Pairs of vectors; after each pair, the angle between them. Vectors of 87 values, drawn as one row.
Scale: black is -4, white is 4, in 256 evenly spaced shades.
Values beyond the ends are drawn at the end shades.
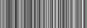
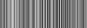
partly opposed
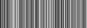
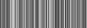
nearly parallel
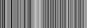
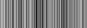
partly opposed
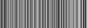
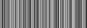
orthogonal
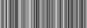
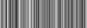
nearly parallel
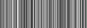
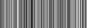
nearly parallel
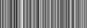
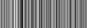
nearly opposite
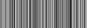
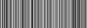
partly opposed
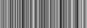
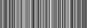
partly opposed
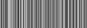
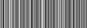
partly aligned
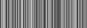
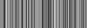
partly opposed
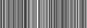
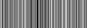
nearly opposite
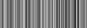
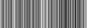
partly aligned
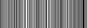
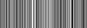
partly aligned
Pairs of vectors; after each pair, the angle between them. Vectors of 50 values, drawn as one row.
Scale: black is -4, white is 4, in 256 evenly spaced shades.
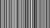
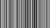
nearly parallel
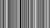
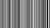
orthogonal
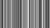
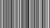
nearly opposite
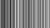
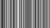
partly aligned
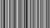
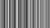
nearly parallel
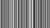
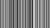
nearly opposite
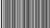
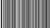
nearly parallel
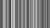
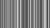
orthogonal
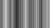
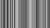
partly opposed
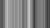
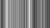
nearly parallel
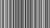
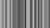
partly aligned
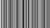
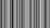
orthogonal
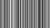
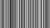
nearly opposite
